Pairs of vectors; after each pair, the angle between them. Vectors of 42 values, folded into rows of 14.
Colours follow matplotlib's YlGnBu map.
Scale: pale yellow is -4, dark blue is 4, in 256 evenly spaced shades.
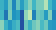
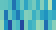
partly aligned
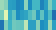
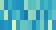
partly aligned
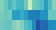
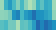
nearly parallel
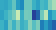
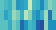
partly aligned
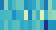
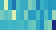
orthogonal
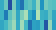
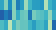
partly aligned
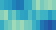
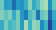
partly aligned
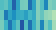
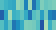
orthogonal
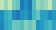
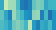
partly aligned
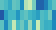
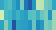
nearly opposite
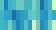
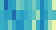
nearly parallel
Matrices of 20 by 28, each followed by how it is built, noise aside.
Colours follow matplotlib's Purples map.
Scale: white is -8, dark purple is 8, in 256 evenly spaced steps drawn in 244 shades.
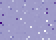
sparse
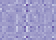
low rank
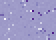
sparse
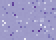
sparse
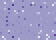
sparse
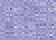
low rank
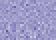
low rank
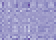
low rank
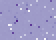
sparse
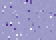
sparse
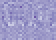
low rank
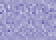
low rank
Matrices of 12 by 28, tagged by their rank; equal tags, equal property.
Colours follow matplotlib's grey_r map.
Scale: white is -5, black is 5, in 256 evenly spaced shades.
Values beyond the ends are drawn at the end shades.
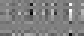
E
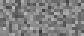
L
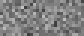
L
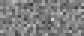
L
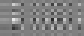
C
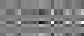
C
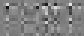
E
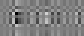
C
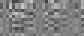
E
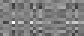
E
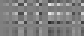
C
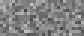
L
